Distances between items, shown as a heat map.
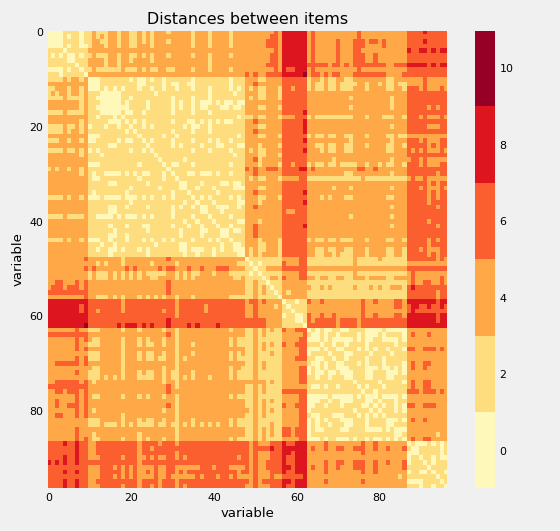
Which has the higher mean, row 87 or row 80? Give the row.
87
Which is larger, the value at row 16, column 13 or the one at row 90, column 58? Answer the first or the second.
the second
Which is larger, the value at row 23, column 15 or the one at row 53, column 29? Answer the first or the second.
the second
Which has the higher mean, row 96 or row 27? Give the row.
96
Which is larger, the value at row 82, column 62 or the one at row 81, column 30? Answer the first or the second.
the first
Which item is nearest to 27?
33
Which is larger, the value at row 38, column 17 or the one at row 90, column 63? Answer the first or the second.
the second
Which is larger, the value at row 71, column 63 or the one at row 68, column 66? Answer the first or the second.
the second
